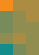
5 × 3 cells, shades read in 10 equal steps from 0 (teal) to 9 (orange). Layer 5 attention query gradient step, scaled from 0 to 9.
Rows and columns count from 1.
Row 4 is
5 6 5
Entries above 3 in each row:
3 3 3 3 2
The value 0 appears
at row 5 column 1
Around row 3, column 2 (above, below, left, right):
5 6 4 5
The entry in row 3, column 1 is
4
